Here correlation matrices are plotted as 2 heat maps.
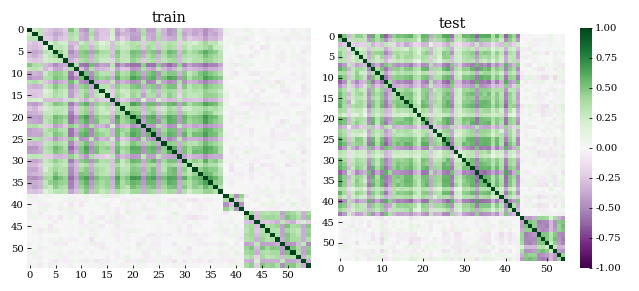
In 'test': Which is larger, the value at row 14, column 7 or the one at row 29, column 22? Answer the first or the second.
the second
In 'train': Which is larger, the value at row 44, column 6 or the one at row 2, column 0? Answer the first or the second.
the second
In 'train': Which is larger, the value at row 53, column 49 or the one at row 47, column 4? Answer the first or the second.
the first
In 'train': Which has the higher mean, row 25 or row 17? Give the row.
17
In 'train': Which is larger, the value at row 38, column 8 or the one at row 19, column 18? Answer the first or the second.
the second
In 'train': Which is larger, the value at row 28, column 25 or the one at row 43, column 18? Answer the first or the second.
the second
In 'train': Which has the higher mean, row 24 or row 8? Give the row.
24
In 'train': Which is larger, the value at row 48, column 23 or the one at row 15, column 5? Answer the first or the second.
the second
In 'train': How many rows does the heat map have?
55
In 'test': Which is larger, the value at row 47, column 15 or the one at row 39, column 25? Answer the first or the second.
the second
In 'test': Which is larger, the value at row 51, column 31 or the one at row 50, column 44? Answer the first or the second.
the second
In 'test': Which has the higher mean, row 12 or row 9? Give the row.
9
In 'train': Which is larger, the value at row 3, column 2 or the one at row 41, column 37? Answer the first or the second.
the second
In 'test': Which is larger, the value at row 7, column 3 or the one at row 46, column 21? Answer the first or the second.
the second
